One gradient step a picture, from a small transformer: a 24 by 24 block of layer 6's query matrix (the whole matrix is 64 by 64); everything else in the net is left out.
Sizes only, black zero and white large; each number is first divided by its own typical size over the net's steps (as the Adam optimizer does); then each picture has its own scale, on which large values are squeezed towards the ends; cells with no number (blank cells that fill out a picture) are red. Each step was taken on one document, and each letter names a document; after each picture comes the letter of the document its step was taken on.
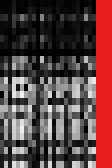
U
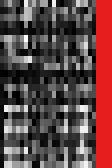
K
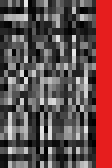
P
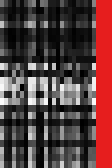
U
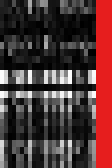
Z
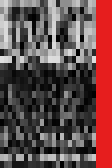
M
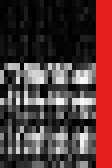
P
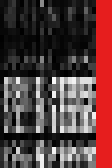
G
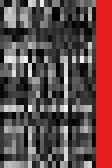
K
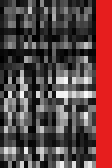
K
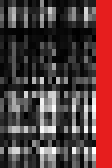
G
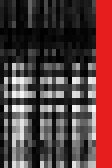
U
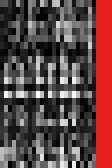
M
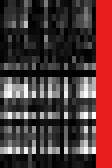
K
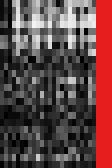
M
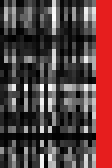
G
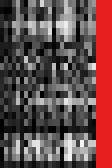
M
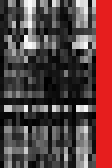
K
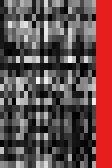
Z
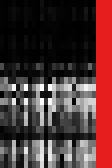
G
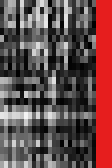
Z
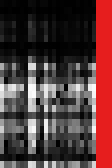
U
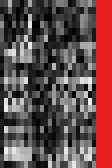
K
